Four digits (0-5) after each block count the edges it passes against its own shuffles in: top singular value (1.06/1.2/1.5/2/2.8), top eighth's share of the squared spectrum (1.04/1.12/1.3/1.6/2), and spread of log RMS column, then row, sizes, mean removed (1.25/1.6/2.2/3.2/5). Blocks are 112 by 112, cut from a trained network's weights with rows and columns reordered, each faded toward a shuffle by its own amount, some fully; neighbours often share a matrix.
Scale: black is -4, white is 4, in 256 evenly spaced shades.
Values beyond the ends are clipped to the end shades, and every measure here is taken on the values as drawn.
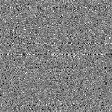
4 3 1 2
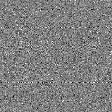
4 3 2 2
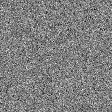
1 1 0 0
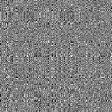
4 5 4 3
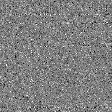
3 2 0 2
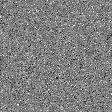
0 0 0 0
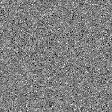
3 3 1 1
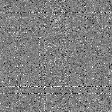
4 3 2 2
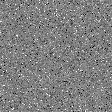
0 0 0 0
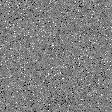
0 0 0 0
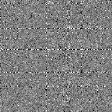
4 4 3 2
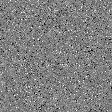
2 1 0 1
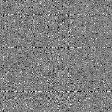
4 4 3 2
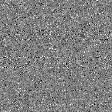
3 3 0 3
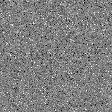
2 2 0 1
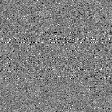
3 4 1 3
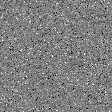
0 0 0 0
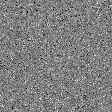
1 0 0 0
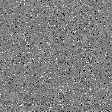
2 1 1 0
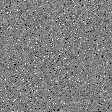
0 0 0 0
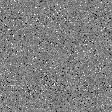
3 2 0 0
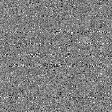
3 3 1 3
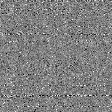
3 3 0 3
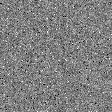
1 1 0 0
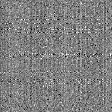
4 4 1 3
